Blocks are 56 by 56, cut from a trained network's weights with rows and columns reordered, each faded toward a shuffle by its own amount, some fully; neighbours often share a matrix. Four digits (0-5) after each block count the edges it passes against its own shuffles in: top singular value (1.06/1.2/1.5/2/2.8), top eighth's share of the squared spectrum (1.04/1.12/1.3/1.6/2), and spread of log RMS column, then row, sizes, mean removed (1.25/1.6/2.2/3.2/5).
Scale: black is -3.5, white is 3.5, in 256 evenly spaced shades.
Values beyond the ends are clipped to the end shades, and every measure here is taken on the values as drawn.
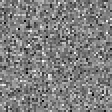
0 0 0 0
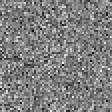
2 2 1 0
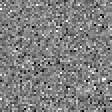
0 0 0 0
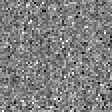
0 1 0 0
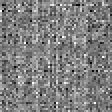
3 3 0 3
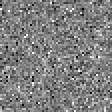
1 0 0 0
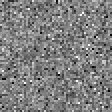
0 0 0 0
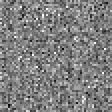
1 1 0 0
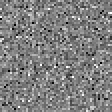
0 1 0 0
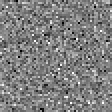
0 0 0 0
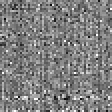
3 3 0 2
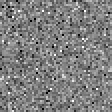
0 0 0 0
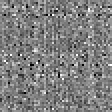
2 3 0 2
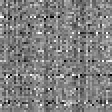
3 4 0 3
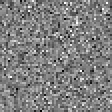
1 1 0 0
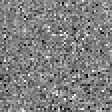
2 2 1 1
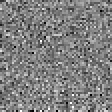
2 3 1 2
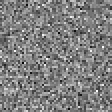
1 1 0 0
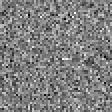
2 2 0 1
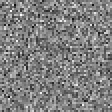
1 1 0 0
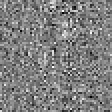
3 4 3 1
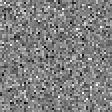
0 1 0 0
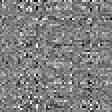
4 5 3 3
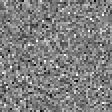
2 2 0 0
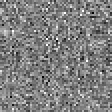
2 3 2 0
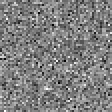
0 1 0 0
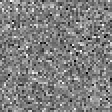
0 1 0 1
